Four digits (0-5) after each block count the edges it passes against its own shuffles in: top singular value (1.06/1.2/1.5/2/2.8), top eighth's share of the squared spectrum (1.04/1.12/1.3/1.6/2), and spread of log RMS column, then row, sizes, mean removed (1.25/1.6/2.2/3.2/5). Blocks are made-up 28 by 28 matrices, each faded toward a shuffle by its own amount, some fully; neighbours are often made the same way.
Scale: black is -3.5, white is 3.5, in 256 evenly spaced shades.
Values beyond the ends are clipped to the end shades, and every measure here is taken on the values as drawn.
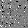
2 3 1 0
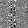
2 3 2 0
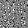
1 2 2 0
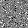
0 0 0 0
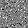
0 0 0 0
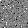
0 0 0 0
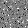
0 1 0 0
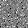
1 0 0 0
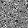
1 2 2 0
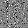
2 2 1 0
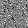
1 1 1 0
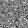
0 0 0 0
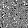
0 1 1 0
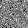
1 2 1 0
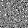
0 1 0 1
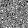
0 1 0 0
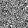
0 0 1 0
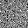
0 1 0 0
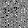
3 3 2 0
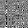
3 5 3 1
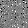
2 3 1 0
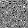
2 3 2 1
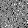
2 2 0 0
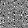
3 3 2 0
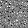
0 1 0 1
